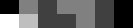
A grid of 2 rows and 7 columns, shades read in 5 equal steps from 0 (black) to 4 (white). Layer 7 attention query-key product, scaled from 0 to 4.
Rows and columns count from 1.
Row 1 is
0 2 1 2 2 1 0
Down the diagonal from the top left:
0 3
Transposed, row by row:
0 4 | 2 3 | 1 1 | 2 1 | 2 2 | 1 1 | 0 0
